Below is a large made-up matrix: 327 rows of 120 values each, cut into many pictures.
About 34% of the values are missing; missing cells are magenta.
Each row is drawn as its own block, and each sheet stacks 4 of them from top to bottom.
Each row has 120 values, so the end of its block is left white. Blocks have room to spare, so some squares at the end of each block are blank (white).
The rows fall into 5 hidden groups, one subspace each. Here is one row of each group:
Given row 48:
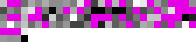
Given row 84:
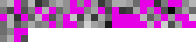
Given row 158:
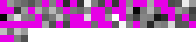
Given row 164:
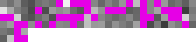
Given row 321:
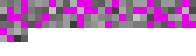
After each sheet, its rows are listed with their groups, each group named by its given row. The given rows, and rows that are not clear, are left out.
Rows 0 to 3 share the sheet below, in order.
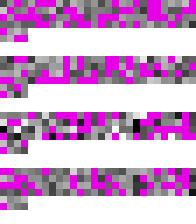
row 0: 321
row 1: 84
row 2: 158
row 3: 158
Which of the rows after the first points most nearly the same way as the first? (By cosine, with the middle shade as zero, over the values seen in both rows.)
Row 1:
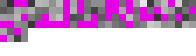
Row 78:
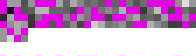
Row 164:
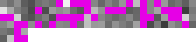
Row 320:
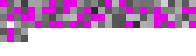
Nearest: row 320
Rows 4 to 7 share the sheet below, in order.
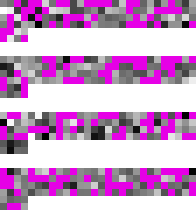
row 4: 164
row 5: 164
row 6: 321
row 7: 84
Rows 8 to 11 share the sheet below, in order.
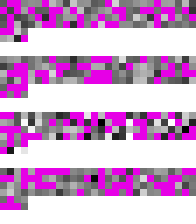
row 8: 321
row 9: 158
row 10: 84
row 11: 48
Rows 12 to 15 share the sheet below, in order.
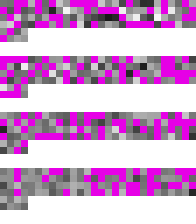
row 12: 158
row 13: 48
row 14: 158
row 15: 158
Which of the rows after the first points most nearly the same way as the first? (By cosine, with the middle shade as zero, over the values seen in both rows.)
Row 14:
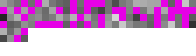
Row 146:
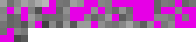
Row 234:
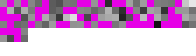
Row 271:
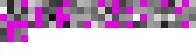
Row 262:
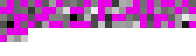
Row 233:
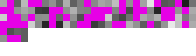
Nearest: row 234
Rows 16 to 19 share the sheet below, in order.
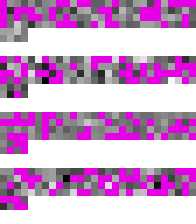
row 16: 321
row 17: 321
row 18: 164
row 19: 158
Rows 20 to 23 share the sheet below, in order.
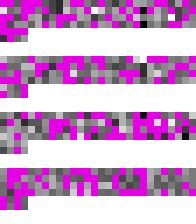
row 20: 48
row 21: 48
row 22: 158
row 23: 158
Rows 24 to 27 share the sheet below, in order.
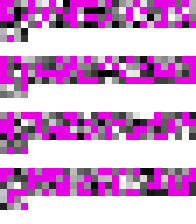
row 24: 164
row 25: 158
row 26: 158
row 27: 158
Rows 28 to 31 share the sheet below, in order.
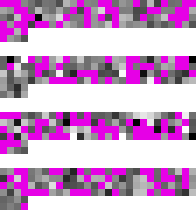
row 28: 164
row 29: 84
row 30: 158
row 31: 158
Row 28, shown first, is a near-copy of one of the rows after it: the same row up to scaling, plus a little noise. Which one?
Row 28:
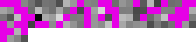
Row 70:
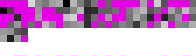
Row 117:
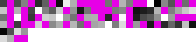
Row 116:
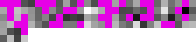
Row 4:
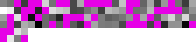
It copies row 117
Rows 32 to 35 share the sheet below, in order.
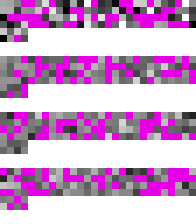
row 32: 158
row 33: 164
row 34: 84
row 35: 48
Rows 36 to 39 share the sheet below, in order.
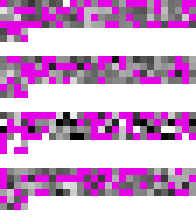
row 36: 164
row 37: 321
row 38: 321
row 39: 84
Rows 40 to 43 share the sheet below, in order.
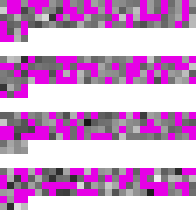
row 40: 48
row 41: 84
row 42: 321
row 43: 84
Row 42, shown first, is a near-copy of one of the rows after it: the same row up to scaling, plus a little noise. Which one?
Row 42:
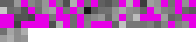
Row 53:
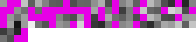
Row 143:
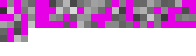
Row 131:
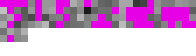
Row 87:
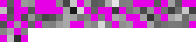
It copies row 131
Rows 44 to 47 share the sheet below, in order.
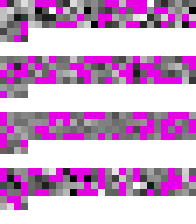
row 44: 321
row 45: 158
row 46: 321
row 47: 321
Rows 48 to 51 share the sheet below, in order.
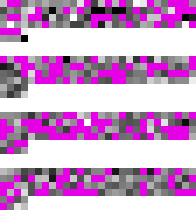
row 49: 164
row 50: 164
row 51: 321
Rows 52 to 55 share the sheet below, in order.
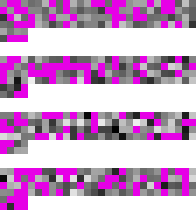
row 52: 158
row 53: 321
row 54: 158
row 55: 321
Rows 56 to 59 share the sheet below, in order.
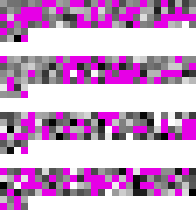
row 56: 84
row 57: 48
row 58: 84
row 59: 158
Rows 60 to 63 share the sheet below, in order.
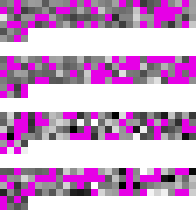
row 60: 158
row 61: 84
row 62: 48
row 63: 158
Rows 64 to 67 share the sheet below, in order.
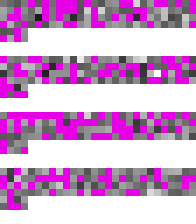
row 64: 164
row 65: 48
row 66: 158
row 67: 84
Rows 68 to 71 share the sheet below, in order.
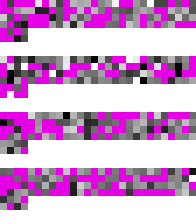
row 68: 321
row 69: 48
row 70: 164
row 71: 84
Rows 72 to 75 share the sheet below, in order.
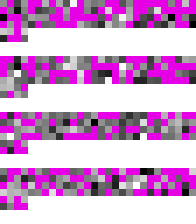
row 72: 158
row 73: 158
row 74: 48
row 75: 158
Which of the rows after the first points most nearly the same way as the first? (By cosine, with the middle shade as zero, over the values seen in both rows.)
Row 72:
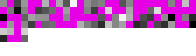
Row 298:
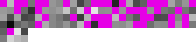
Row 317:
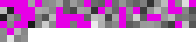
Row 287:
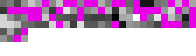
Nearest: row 317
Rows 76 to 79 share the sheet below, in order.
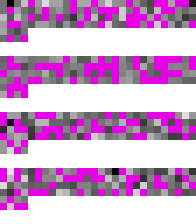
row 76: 84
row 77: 48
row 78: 321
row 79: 48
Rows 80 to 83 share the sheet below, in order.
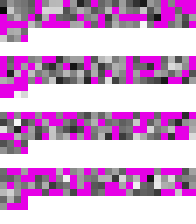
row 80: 48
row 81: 84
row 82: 158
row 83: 158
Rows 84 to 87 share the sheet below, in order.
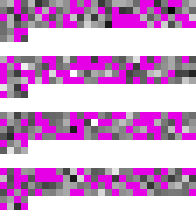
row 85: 48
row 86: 48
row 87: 321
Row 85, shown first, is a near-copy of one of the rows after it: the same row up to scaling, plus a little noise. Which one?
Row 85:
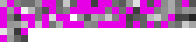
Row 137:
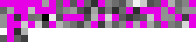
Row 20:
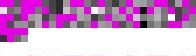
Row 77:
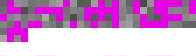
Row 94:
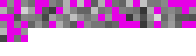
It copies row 137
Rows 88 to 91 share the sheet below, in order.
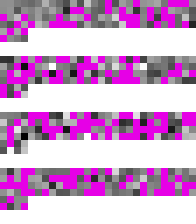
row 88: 158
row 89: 48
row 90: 164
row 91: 48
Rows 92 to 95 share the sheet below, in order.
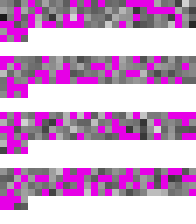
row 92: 158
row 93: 48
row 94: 48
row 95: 84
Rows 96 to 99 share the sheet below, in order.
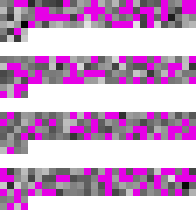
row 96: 164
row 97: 321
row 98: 158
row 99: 84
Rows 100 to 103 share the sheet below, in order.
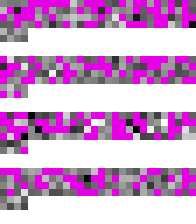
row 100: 158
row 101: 48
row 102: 164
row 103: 164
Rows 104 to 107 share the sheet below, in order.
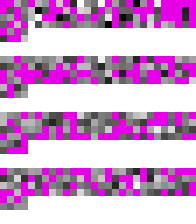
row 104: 164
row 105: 164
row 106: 48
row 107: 158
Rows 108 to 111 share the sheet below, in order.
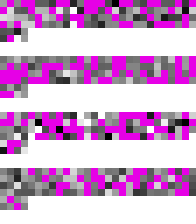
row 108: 321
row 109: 84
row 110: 164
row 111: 158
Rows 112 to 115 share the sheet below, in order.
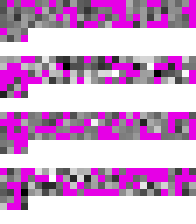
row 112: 164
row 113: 158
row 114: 48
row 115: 321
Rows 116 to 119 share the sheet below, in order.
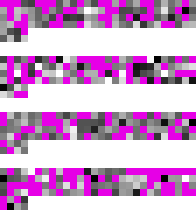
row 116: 164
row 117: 164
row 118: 84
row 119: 164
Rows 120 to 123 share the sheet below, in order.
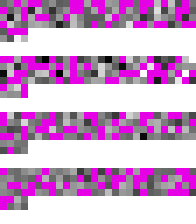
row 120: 84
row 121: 84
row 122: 48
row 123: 164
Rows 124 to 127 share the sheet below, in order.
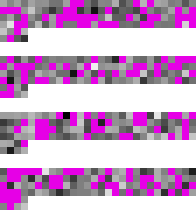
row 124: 48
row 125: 48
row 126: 164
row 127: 84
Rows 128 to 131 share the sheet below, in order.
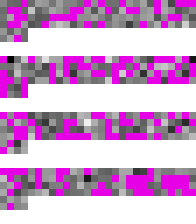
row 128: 84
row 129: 84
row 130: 164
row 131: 321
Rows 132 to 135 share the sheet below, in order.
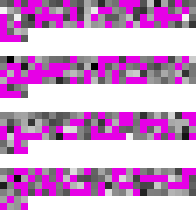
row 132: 164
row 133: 48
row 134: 84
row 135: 158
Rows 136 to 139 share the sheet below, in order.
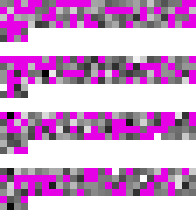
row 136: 321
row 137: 48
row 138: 84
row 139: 48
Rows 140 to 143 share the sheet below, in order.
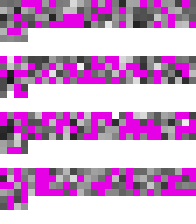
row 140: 158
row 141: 48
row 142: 321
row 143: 321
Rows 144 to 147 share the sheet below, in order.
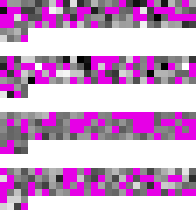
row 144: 48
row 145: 164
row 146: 321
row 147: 321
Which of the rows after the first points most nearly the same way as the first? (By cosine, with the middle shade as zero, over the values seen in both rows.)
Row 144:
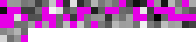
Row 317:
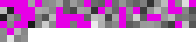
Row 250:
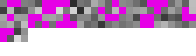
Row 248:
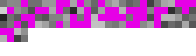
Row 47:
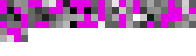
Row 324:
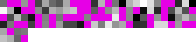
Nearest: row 250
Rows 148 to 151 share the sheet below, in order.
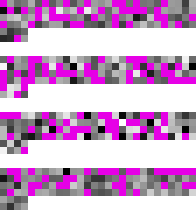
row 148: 321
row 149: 321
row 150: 158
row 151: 164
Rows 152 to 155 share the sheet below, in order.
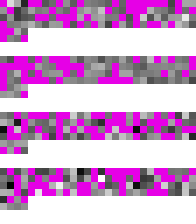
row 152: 84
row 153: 164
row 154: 158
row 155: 164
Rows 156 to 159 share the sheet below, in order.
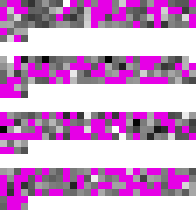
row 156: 164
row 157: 84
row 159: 48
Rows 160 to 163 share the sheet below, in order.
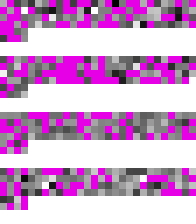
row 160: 48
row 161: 158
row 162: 164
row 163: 48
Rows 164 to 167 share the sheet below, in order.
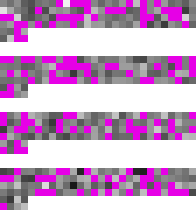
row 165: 48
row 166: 48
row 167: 48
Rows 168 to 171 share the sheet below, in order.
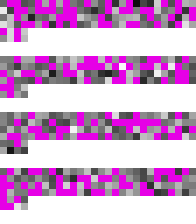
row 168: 321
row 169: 158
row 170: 48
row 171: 84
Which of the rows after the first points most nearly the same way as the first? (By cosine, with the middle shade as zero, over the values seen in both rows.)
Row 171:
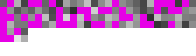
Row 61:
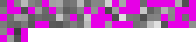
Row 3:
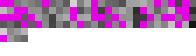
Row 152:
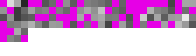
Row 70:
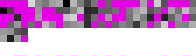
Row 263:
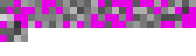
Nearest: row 152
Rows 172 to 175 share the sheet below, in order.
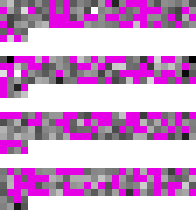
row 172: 48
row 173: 84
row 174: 158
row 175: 84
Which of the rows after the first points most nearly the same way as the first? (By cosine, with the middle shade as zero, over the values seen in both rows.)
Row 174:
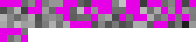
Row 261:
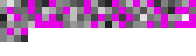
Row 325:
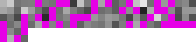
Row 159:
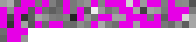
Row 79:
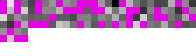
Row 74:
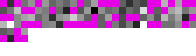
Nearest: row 74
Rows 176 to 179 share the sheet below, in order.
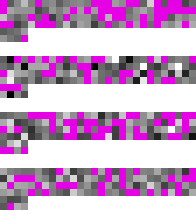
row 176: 321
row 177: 48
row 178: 164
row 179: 321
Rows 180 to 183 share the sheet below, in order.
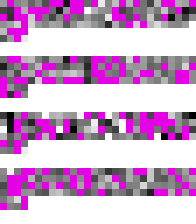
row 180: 164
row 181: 164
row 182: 84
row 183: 84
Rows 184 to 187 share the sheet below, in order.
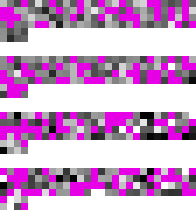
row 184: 321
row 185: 158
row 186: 158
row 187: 321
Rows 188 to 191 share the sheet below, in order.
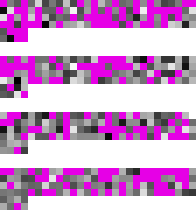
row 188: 321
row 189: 321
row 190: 84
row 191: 48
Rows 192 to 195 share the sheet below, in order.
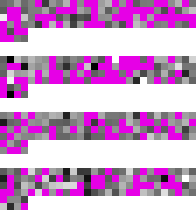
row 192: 158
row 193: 48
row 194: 164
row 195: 164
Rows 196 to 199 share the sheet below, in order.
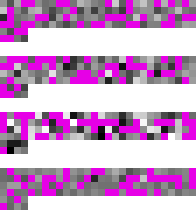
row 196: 48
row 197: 158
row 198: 321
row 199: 48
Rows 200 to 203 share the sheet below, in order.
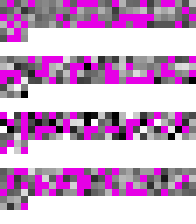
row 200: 158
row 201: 164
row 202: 48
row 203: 164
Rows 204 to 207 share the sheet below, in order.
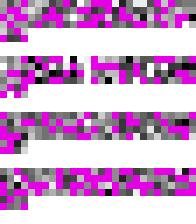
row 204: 48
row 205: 164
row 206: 164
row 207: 158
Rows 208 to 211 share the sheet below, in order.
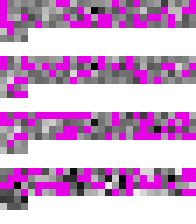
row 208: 48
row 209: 48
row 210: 48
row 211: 158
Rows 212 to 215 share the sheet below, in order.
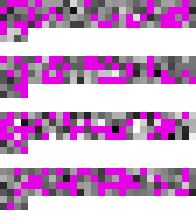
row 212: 321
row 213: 158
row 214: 158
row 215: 158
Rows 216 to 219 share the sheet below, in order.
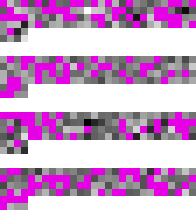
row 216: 164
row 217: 321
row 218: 164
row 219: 321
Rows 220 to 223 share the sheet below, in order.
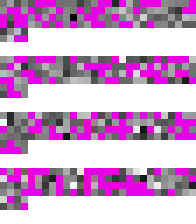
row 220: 48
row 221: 158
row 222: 48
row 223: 48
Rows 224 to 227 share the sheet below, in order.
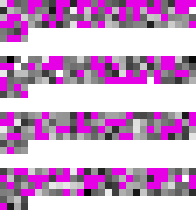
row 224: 321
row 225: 84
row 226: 158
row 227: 164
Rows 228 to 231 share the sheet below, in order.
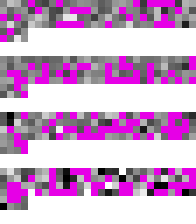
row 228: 84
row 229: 164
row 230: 84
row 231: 158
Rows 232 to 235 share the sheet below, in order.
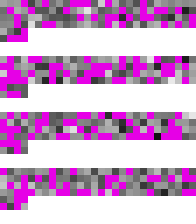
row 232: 164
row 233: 321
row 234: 84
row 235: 84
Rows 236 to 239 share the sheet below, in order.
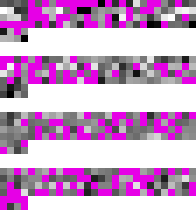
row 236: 164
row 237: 321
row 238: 84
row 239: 164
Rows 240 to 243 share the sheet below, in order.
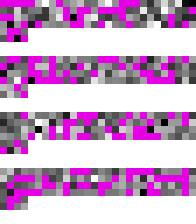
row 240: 84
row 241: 321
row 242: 164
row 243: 48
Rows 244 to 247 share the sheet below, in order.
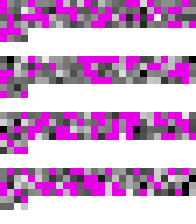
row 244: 48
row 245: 84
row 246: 158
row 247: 84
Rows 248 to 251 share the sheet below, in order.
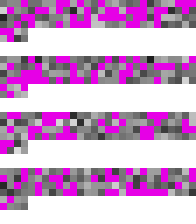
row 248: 321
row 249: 321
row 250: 321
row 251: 158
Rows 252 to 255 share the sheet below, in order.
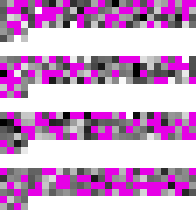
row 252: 321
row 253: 158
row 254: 164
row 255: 48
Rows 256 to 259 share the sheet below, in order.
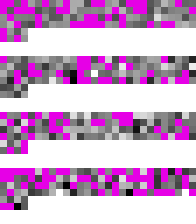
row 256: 158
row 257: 84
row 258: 158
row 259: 84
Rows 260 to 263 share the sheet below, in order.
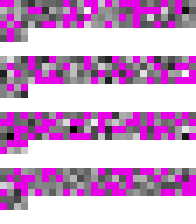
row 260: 164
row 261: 84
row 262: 48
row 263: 321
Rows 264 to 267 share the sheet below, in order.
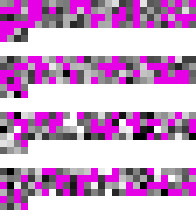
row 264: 321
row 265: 84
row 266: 158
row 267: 84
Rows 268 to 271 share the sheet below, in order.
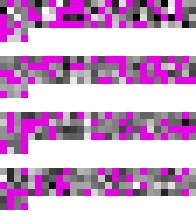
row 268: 48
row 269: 158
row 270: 164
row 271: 48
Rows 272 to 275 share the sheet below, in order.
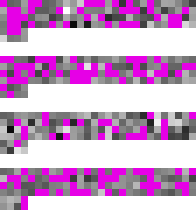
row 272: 158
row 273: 164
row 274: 84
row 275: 321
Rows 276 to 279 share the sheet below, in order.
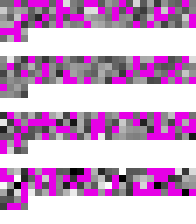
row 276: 164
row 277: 84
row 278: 321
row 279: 158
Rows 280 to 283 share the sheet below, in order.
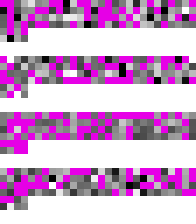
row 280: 164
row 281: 84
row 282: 158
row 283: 48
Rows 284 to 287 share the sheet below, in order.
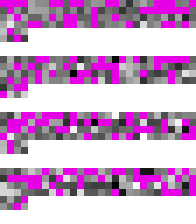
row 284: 48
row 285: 48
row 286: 48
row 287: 158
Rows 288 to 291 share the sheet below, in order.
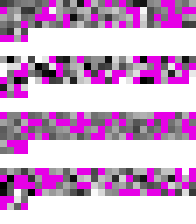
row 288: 48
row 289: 321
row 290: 158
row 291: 321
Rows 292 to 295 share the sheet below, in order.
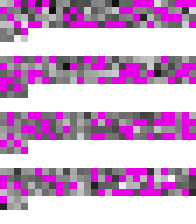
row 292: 321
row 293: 158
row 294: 158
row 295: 158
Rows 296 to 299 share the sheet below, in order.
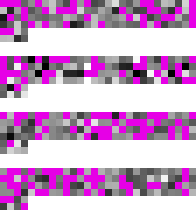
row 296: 321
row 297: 164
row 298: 48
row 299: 164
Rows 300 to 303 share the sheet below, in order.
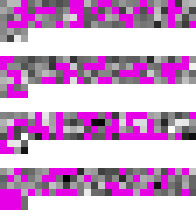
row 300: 84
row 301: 321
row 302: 164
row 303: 158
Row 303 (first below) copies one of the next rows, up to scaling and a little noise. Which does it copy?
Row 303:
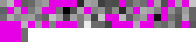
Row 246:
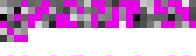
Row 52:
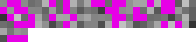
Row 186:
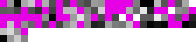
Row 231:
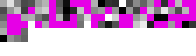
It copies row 231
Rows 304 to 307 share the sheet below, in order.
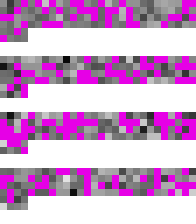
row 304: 84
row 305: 164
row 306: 84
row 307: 158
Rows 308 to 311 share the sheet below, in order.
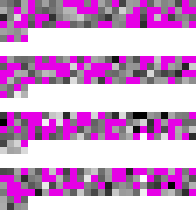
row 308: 158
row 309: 321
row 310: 48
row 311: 48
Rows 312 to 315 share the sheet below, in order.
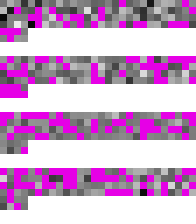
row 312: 321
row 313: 84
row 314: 48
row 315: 48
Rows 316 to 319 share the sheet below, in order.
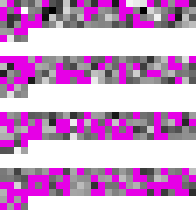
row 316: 48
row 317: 321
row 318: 321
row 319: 158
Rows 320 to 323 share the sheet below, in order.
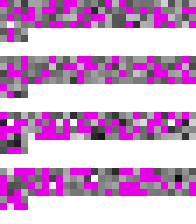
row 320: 48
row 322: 321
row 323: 48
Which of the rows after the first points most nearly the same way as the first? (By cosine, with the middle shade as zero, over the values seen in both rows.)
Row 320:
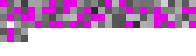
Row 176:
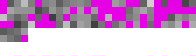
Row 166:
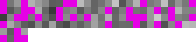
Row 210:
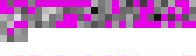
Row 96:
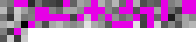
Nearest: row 166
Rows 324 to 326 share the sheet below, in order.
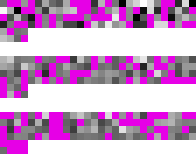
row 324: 158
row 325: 48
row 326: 84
